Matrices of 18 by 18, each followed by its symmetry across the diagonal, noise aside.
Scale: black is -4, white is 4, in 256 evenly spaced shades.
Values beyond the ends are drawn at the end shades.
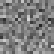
neither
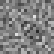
symmetric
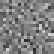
antisymmetric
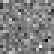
antisymmetric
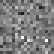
neither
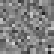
antisymmetric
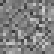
symmetric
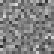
symmetric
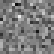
neither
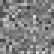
neither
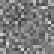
symmetric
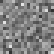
symmetric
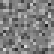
antisymmetric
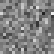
neither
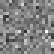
neither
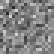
symmetric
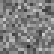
neither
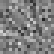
antisymmetric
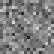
antisymmetric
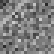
symmetric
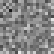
symmetric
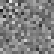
antisymmetric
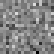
neither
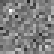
symmetric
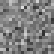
neither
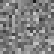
neither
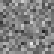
antisymmetric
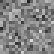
symmetric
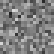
antisymmetric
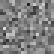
antisymmetric
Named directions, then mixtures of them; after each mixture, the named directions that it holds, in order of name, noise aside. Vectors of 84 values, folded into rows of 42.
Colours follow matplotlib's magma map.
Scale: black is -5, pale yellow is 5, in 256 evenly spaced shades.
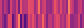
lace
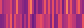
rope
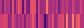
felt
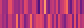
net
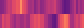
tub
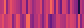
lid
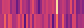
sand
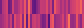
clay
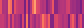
clay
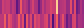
sand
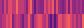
lid, rope, tub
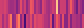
lace, sand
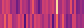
sand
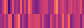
clay, lace, sand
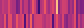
net, sand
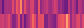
felt, lace, tub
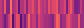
lace, lid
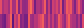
lace, rope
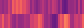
tub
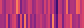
lace, rope, sand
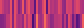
felt, rope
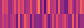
net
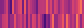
clay, felt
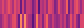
felt, lace, rope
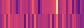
sand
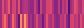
lace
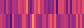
lid, rope, sand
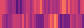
rope, tub
